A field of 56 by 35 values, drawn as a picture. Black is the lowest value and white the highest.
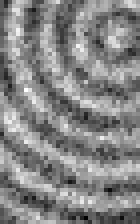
Mirror symmetry: none. Ninth with the highest average: middle left. Average level on the scale: 50%. Slope: none. Rings: centred on the top right.
